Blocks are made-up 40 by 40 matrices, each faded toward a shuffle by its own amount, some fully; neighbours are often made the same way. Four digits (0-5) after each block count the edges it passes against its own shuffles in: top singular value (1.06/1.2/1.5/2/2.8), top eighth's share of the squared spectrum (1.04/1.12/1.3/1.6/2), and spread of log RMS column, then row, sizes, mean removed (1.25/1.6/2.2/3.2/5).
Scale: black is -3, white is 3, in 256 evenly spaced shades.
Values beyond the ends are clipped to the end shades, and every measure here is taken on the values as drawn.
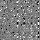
3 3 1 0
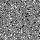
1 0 0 0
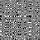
4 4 2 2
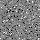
0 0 0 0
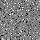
2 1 0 1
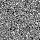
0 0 0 0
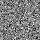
0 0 0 0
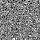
0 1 0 0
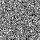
0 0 0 0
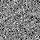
0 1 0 0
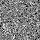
0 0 0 0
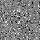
3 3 1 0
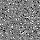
2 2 0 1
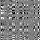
4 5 3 3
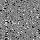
2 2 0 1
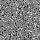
2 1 0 0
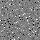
1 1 0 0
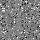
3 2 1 0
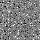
1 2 0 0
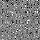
3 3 2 1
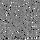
2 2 0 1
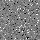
1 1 0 0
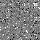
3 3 0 1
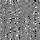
3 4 2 1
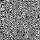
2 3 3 1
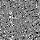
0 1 1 0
